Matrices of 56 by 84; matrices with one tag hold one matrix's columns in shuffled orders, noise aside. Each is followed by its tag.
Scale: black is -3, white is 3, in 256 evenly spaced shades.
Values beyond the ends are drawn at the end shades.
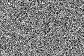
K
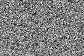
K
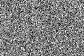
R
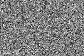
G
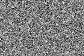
K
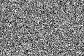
G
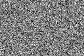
G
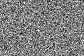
K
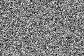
K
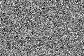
K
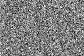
R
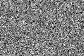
G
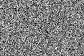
R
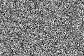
G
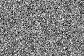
R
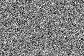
K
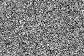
G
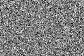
R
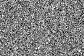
R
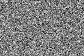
K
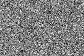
G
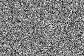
G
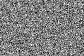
G
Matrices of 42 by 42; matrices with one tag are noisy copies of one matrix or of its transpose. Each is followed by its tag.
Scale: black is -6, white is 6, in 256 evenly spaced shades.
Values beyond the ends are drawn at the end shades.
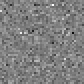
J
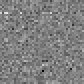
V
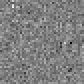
V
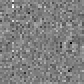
V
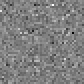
J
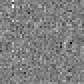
V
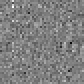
V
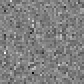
J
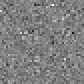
J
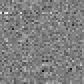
V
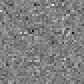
J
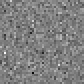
J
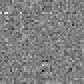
V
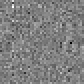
V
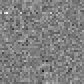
V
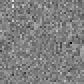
V
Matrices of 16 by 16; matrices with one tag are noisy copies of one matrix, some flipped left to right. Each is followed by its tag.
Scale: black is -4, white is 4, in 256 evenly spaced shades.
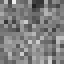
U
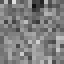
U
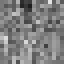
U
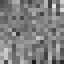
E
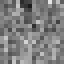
U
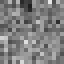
U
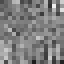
E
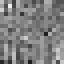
E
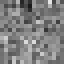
U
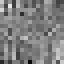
E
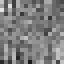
E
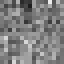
U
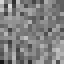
E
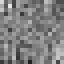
E
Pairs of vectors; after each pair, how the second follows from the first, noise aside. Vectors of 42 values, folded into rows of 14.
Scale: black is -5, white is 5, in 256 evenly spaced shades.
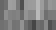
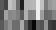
scaled up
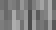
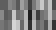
scaled up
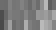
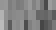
negated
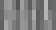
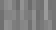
shrunk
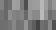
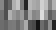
scaled up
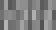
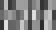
scaled up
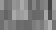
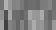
reversed
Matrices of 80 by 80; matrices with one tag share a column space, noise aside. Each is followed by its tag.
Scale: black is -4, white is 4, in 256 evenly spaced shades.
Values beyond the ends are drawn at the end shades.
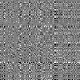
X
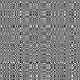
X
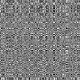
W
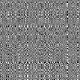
X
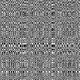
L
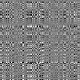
X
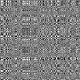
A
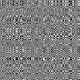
A
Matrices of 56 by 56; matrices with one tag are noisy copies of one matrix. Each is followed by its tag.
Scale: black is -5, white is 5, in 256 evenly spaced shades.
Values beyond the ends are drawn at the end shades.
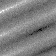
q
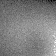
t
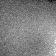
t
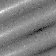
q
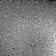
t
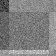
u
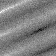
q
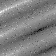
q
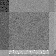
u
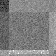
u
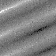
q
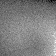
t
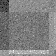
u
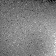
t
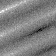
q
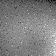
t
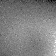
t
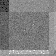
u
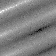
q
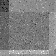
u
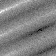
q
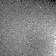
t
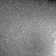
t
